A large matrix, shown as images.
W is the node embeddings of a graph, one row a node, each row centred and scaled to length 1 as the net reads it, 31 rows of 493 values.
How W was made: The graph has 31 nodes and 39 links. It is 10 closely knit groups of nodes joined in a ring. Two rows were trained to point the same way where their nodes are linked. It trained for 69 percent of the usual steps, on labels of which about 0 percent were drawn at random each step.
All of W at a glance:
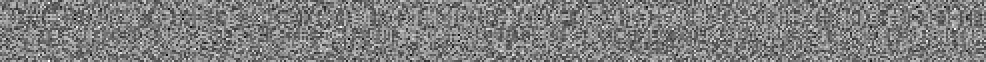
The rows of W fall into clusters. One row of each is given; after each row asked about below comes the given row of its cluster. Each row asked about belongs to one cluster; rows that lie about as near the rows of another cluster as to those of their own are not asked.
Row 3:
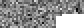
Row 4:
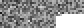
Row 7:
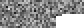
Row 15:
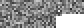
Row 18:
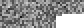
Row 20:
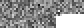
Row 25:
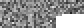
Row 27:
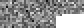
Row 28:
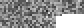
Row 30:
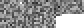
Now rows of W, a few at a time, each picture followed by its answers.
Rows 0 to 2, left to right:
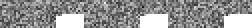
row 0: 18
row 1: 30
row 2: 3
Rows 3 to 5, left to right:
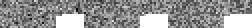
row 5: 28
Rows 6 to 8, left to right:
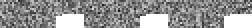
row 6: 28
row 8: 25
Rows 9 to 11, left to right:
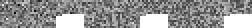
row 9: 7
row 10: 25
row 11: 28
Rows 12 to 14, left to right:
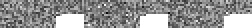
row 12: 30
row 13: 20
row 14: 4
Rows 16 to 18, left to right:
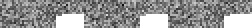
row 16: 18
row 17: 20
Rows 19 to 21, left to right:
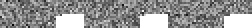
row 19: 27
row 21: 15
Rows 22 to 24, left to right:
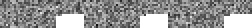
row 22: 3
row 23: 27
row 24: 15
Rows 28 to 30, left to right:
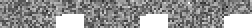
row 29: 4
